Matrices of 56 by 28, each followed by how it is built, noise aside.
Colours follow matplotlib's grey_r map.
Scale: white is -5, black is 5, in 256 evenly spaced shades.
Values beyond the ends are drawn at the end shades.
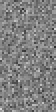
noise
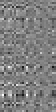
low rank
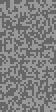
noise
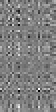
low rank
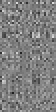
low rank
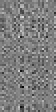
low rank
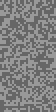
noise
